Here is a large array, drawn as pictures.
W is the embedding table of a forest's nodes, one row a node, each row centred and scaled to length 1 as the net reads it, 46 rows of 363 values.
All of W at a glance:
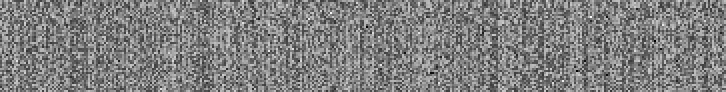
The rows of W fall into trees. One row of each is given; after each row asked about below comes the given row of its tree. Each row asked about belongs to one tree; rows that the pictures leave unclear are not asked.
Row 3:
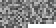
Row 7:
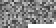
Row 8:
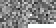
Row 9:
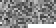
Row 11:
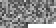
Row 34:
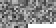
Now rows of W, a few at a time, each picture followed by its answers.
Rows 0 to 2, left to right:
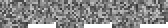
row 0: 11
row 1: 3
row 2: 3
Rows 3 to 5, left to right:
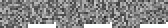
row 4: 7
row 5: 7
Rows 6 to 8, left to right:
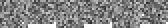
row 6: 8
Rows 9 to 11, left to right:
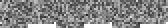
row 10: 11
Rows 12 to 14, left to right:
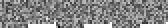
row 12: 34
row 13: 7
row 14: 7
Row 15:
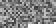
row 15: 3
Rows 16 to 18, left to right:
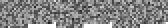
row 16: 7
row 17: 9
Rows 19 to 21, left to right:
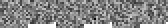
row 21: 11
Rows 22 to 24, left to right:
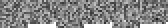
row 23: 7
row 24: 34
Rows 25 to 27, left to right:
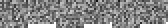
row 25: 34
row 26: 8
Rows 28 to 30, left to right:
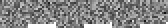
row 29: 7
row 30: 9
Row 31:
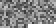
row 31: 9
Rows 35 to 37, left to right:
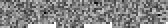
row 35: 9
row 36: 34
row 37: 8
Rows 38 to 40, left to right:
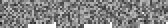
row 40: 9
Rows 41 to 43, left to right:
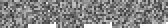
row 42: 8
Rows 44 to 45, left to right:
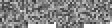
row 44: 34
